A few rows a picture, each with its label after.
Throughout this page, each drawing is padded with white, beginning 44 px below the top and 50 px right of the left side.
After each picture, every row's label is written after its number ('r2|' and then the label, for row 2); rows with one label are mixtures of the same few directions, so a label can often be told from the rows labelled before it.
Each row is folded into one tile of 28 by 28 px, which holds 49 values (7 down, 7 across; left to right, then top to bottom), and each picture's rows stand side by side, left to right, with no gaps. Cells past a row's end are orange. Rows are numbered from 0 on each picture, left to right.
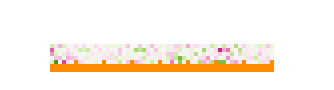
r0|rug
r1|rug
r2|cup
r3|rug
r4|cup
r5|cup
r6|rug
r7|cup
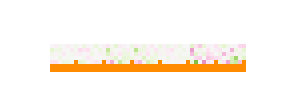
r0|rug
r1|rug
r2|rug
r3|rug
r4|rug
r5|rug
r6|cup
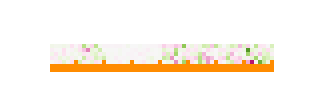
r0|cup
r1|rug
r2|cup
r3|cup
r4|cup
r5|cup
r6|cup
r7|rug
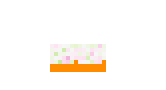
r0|cup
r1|cup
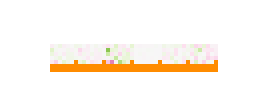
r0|rug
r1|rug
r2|rug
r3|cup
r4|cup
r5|rug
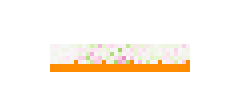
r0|cup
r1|cup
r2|cup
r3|rug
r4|cup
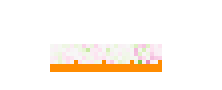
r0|cup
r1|rug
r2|rug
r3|rug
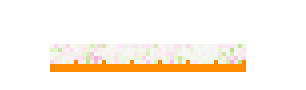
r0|rug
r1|cup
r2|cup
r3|cup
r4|cup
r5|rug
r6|cup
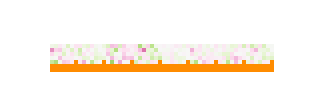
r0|rug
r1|rug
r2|rug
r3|rug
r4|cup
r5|rug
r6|cup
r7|rug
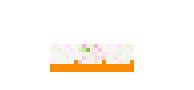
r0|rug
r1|rug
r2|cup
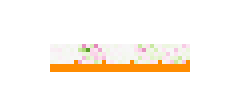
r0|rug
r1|rug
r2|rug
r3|rug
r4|cup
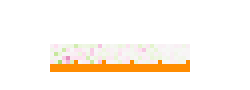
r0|cup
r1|cup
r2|cup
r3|rug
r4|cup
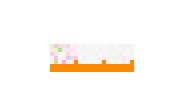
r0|rug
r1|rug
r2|cup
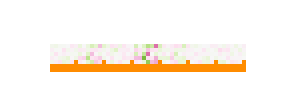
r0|cup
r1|cup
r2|rug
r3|cup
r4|cup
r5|cup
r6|rug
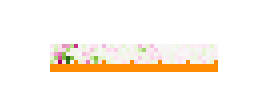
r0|cup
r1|cup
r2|rug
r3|rug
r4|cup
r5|cup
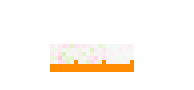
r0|cup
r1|cup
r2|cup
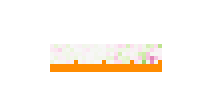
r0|rug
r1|rug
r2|cup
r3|cup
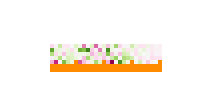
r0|rug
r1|rug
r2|rug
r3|rug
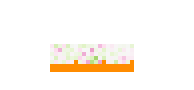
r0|rug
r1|cup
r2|cup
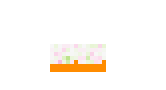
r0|cup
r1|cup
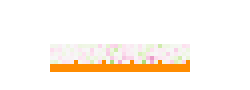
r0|rug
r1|cup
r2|rug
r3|cup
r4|cup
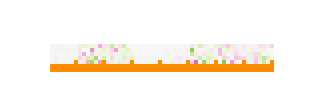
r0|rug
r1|cup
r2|rug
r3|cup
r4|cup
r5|rug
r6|rug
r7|cup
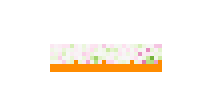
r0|cup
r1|cup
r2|rug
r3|cup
